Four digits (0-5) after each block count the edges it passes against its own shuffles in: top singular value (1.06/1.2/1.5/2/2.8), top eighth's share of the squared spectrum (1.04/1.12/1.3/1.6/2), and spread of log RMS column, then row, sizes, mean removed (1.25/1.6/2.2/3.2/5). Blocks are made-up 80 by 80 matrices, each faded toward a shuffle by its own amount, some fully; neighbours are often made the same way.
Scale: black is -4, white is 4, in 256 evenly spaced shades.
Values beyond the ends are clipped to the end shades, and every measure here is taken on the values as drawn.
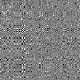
5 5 3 3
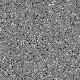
0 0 0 0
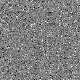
2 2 0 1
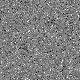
1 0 0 0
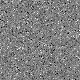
1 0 0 0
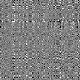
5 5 3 3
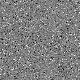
1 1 0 0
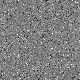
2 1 0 0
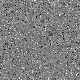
1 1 0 0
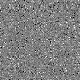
3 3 1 0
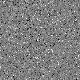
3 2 0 0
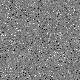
0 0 0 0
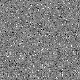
3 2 1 0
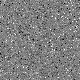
0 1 0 0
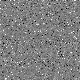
1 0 0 1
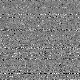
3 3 0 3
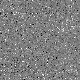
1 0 0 1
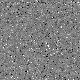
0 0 0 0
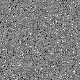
3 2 0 1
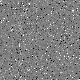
1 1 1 0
